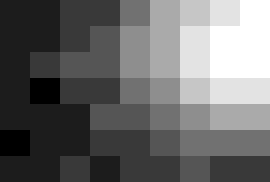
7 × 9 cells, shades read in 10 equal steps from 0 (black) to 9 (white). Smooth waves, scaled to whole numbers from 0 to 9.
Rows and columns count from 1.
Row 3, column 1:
1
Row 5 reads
1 1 1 3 3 4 5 6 6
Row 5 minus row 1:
0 0 -1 1 -1 -2 -2 -2 -3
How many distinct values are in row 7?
3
